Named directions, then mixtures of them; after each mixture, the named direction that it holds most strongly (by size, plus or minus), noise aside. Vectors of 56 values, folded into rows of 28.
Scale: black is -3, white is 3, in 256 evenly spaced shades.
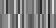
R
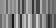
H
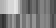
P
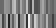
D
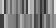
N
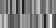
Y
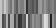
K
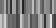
Y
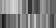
P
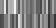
R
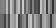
Y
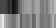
P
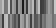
N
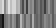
P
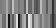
D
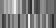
D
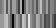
H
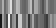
D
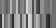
H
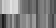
P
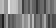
P
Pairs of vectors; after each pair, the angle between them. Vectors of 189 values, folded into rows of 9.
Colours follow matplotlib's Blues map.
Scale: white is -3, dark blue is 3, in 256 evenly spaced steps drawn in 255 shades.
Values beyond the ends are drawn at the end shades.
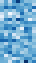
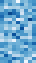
nearly opposite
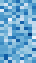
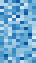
nearly parallel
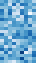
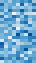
partly aligned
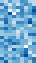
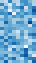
nearly parallel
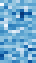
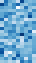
orthogonal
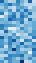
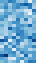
partly opposed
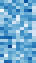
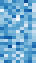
nearly parallel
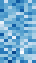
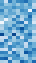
partly aligned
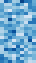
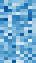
partly opposed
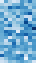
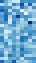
orthogonal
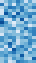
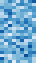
orthogonal
